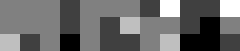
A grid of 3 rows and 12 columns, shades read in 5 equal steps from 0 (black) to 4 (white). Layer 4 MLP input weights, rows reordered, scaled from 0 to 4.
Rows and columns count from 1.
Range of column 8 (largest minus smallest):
1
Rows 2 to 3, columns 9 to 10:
2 1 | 3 0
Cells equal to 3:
3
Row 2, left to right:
2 2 2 1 2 1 3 2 2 1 0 2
